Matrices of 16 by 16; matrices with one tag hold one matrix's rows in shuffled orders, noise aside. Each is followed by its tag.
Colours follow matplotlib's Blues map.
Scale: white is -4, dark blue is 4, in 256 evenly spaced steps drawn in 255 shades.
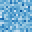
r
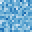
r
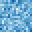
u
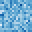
r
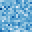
u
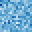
u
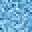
u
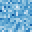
u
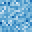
u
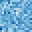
u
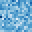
u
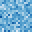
u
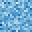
u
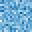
r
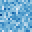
u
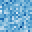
r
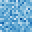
r
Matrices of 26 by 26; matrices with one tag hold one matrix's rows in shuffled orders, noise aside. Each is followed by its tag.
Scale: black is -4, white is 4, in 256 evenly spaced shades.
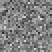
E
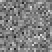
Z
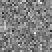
E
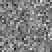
Z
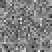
E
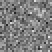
Z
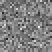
E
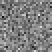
E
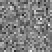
Z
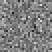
E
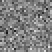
Z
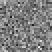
E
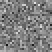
E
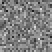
E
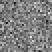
Z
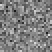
Z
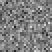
Z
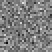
E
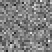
Z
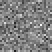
Z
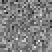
E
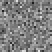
E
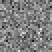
E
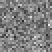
Z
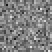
Z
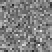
E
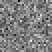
Z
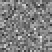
E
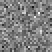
E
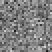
Z
